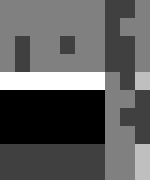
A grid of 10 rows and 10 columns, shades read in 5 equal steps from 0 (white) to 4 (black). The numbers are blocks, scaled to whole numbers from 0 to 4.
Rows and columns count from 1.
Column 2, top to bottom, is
2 2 3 3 0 4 4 4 3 3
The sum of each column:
26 28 26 26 27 26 26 24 25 20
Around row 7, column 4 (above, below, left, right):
4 4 4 4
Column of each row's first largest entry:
8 8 2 2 9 1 1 1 1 1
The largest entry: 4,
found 21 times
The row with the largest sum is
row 7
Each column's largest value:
4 4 4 4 4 4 4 3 3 3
